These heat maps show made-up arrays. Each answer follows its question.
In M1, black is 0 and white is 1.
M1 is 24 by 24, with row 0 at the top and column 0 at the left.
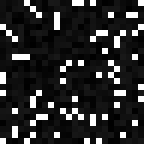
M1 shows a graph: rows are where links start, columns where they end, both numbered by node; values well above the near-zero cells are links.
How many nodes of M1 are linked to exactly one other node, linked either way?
6
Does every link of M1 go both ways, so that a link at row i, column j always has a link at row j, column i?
yes
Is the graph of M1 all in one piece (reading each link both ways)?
yes
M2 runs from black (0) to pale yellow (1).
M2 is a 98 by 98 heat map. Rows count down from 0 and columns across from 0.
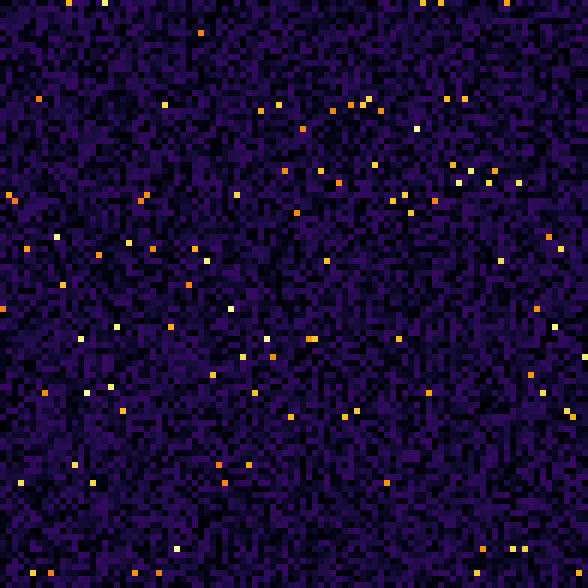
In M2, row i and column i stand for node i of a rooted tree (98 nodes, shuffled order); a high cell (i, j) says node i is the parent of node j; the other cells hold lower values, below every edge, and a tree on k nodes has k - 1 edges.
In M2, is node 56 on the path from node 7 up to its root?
yes
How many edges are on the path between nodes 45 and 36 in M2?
12
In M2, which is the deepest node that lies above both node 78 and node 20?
68
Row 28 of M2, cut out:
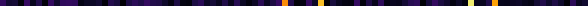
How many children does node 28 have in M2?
4
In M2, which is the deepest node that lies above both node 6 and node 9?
16
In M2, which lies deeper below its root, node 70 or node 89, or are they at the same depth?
node 70
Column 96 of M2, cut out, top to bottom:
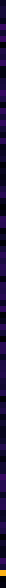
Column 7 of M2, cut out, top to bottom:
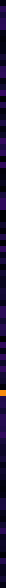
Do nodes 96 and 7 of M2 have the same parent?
no
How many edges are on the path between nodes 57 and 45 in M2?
5
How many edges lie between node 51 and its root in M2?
2
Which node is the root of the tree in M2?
30
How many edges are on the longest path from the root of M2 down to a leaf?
31
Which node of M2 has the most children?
95
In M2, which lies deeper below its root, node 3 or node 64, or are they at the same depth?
the same depth
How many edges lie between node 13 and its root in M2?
2
